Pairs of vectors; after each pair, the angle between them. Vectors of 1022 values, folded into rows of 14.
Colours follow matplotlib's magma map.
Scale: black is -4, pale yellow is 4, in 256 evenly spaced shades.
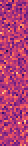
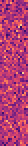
partly aligned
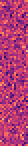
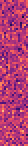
partly aligned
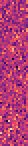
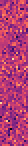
nearly opposite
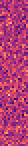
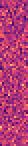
partly aligned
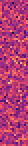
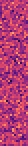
nearly opposite
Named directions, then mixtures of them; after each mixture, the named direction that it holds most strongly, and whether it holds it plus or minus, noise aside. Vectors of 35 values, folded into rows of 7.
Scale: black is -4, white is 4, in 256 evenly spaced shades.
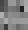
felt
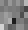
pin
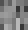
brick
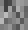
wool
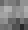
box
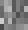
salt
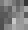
pin, minus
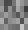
wool, plus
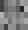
felt, plus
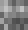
felt, minus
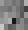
pin, plus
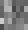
salt, plus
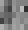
salt, minus
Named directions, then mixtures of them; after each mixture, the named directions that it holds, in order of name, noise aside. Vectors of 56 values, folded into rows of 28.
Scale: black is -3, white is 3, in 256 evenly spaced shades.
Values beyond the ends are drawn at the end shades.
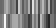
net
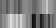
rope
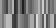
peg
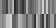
peg, rope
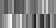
peg, rope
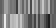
net, rope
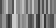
net, peg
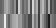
net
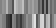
peg, rope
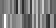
net, peg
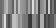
net, peg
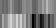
rope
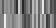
net, peg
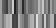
peg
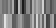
net, peg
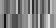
net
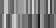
net, peg
